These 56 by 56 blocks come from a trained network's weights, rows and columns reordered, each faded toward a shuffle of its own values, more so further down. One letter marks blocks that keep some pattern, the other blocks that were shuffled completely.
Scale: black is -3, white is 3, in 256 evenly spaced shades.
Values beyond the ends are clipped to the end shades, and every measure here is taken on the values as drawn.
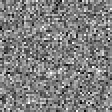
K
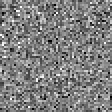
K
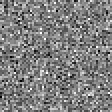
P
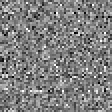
K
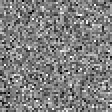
P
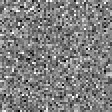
P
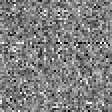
K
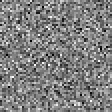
K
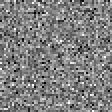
K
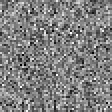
K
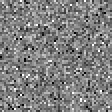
P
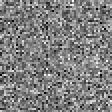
K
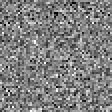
K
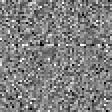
K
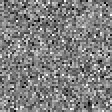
P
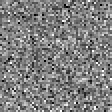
P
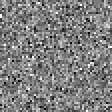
P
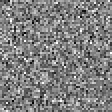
K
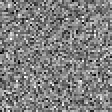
K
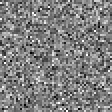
P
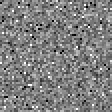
P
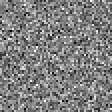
K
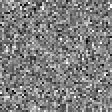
K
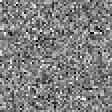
K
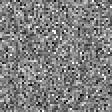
P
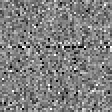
K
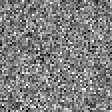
P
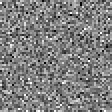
K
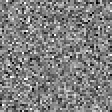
K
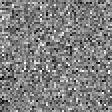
K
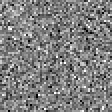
P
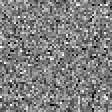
K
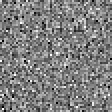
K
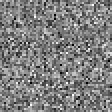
K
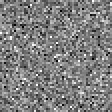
P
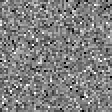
P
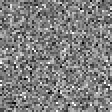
P
